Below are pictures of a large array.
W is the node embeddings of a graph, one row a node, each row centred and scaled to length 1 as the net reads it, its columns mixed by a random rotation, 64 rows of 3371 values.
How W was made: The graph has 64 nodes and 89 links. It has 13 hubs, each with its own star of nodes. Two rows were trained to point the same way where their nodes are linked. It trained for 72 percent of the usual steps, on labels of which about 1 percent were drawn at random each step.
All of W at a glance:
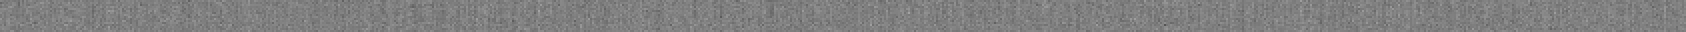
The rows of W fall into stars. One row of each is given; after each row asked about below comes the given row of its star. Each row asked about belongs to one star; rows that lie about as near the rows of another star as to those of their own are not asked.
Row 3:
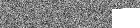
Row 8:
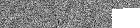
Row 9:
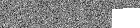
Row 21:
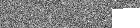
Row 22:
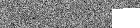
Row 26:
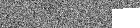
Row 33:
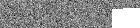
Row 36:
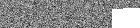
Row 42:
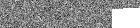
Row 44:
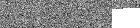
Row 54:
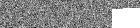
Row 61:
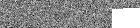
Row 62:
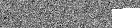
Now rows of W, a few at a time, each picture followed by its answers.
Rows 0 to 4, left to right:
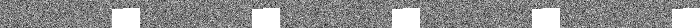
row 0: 61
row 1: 8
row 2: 54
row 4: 54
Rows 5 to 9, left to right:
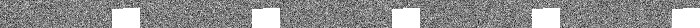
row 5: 26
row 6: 21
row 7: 8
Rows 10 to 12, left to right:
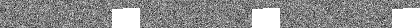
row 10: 54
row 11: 9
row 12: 21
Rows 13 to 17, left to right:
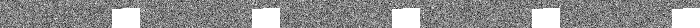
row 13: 3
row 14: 22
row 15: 62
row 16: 42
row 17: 54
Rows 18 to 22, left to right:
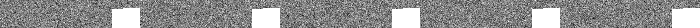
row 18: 26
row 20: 44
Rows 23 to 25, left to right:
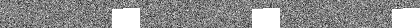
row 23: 61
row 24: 61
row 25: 3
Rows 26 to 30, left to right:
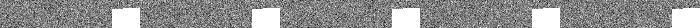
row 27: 44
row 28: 61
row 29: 8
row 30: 9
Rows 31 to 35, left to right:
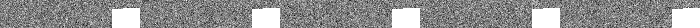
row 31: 62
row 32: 3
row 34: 22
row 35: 9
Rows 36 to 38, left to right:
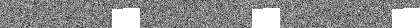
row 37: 54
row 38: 42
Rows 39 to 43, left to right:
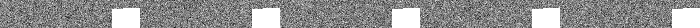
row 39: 22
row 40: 26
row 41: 36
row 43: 36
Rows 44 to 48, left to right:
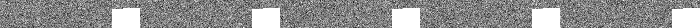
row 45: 42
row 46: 8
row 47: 22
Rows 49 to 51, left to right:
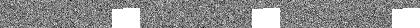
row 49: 33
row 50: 36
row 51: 36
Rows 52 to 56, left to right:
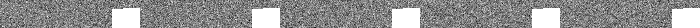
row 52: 26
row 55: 33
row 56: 21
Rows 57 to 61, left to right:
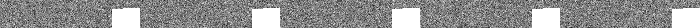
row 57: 9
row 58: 8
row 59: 22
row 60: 36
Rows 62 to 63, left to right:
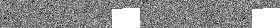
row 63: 21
